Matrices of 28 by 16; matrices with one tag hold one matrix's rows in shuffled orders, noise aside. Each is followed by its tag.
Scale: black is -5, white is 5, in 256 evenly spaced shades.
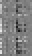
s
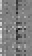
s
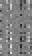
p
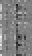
s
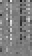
p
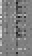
s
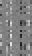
p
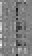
s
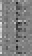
s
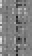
s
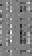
p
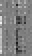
s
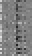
s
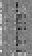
s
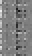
s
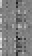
s
